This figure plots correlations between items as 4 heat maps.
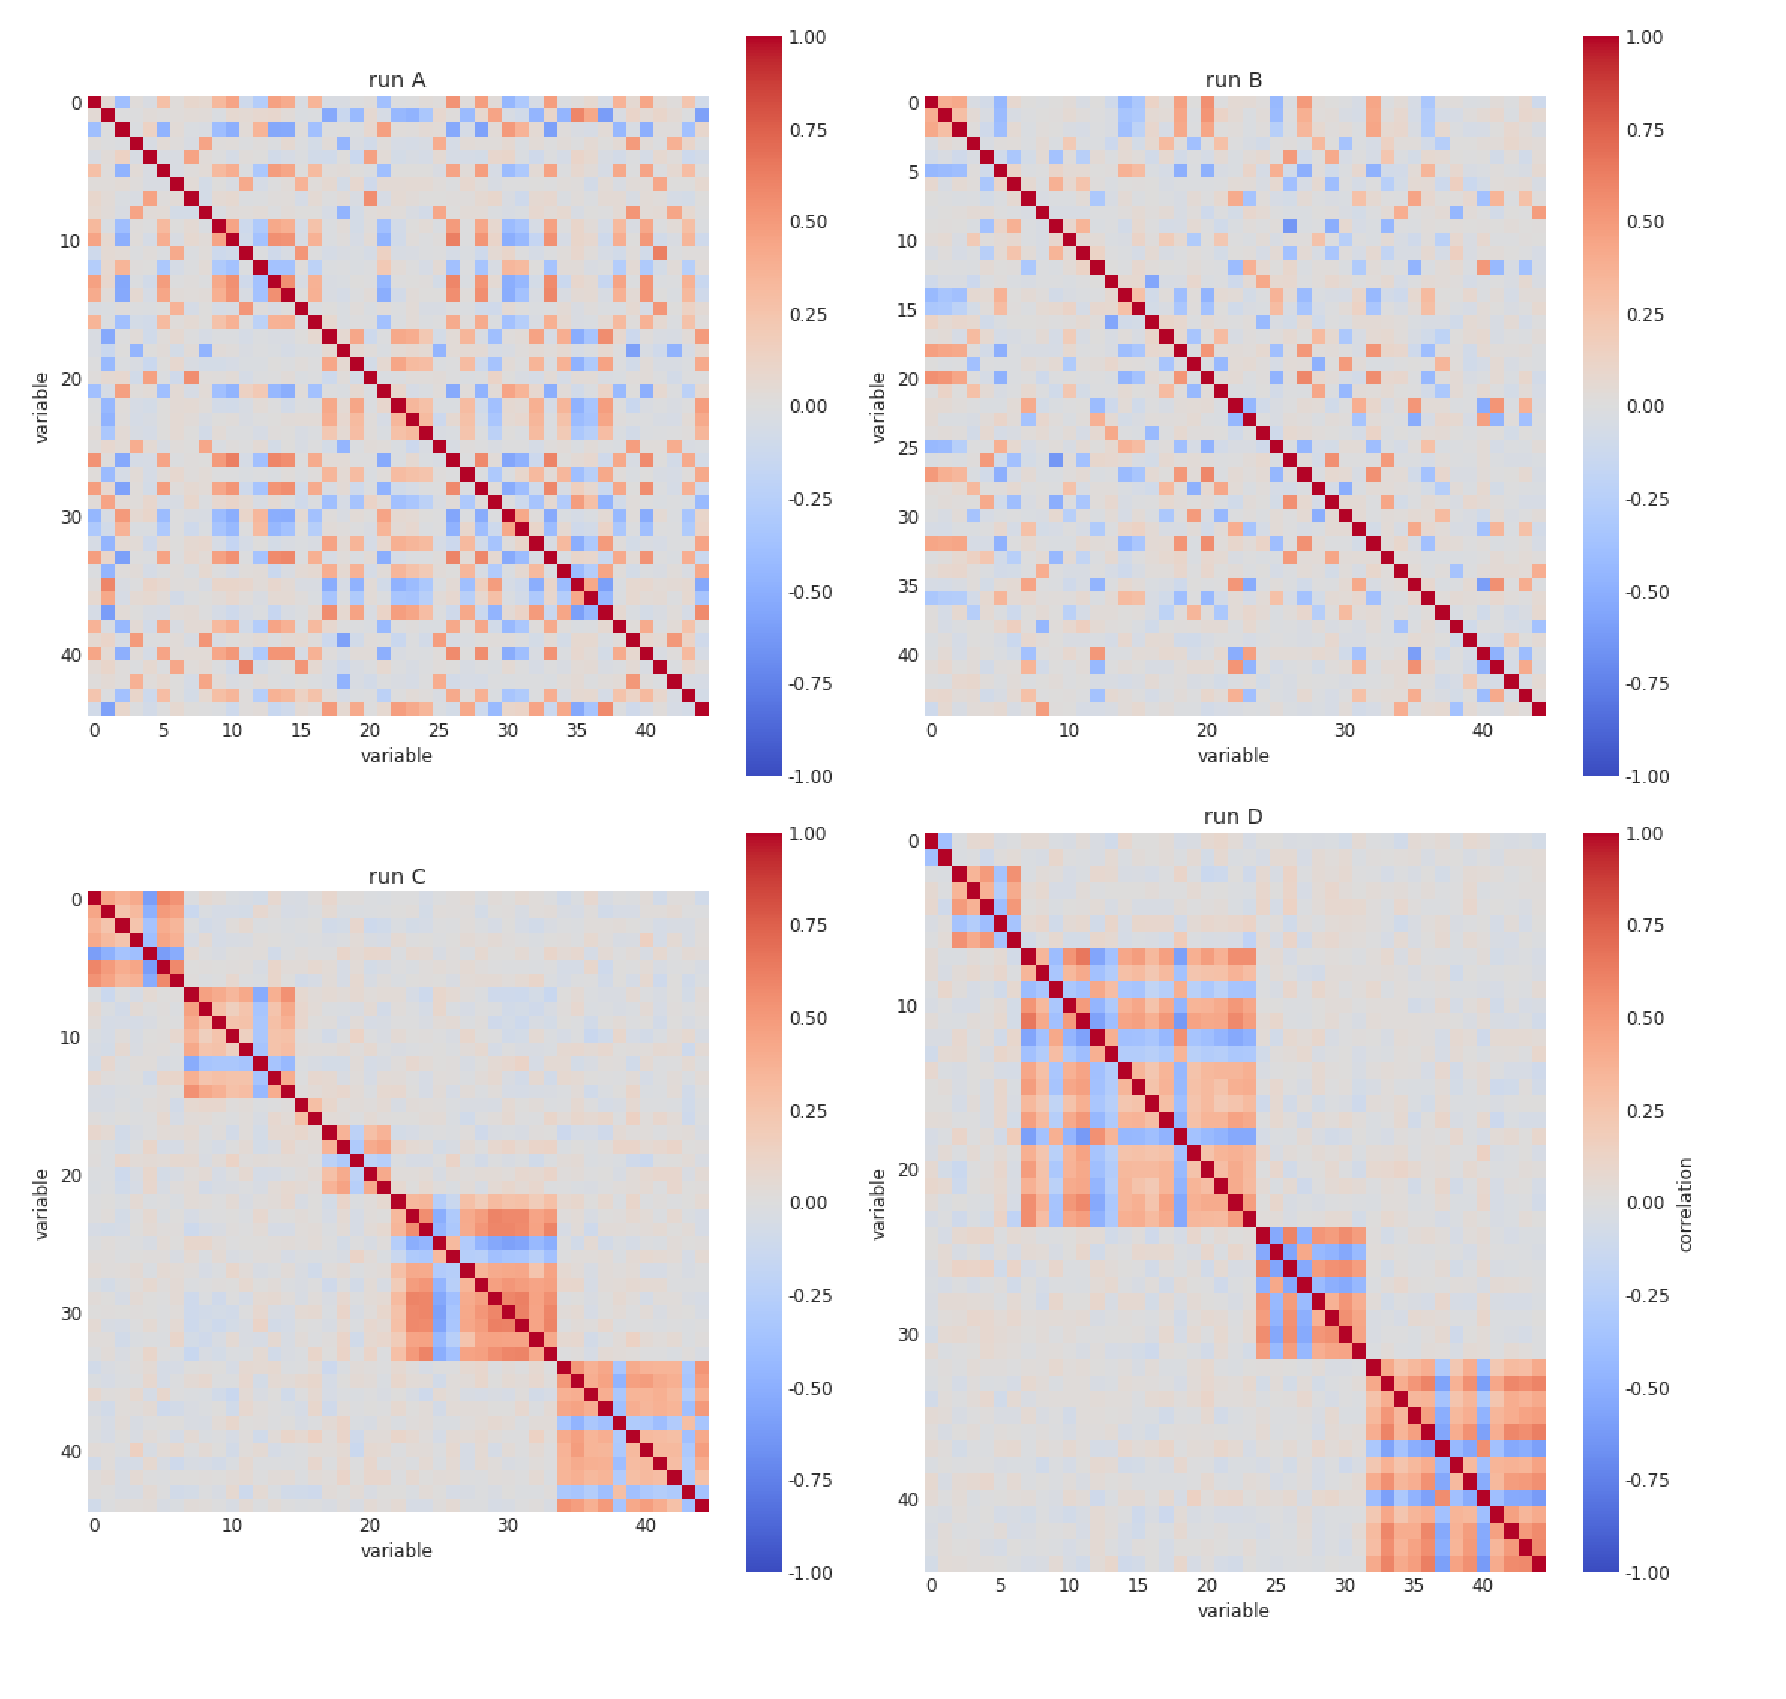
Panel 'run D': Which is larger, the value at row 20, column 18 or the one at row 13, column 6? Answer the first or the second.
the second
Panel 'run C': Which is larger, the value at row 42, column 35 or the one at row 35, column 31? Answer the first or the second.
the first
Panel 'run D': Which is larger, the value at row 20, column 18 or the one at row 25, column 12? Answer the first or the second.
the second
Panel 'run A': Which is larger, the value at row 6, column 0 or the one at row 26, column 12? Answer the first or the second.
the first
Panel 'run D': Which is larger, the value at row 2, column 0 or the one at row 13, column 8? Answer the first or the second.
the first
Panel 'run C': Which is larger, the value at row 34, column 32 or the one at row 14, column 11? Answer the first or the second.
the second
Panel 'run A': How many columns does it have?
45
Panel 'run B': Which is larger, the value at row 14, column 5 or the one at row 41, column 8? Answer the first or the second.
the first
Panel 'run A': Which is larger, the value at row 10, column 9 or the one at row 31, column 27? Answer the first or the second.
the first
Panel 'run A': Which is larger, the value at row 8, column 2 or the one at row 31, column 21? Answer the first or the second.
the second
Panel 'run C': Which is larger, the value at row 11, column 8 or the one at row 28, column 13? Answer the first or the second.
the first
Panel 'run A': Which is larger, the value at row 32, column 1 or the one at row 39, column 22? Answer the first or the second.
the second
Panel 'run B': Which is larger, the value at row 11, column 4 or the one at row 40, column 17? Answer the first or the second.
the second
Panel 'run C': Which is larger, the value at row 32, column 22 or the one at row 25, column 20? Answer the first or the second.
the first
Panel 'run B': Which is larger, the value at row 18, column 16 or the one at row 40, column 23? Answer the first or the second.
the second
